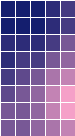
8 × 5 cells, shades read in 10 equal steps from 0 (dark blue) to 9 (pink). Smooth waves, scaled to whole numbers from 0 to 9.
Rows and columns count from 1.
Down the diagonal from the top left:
0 0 1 4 7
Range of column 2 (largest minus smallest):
4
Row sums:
3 3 9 14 22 28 29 26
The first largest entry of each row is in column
5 5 5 5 5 5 5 5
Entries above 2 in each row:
0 0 1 2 4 5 5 5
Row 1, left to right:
0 0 0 1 2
